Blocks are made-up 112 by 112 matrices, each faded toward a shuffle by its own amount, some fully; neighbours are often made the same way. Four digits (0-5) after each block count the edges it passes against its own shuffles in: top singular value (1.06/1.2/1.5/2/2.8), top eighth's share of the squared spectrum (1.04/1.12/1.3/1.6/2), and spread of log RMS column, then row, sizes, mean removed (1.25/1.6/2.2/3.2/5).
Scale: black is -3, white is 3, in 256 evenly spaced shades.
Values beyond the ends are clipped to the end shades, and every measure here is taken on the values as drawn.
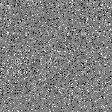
3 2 1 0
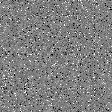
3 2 1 0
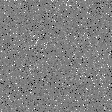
0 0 0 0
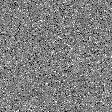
0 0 0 0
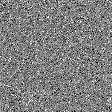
0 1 0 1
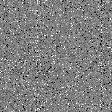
3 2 1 0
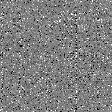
4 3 2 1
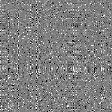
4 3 3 2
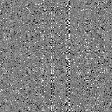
4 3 3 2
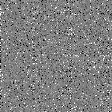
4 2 2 1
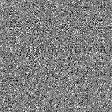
4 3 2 1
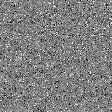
3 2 0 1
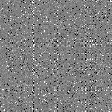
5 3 2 2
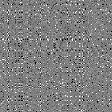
5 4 3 3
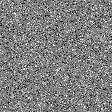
0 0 0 0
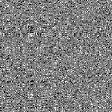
4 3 2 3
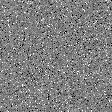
0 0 0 0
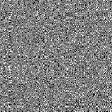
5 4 3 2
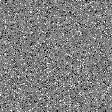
3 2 1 0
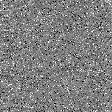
3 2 0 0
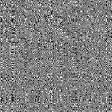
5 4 3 2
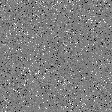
2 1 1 0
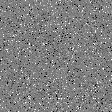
2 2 0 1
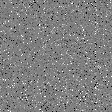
2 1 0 0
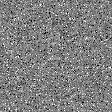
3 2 0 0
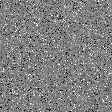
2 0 0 0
